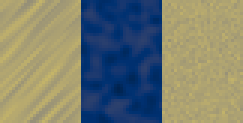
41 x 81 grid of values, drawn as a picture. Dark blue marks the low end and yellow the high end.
It is made of 1 by 3 panels. Panel 1,1: high, slanting up to the right, faint in contrast. Panel 1,2: very low, blotchy, faint in contrast. Panel 1,3: high, fine-grained, faint in contrast.
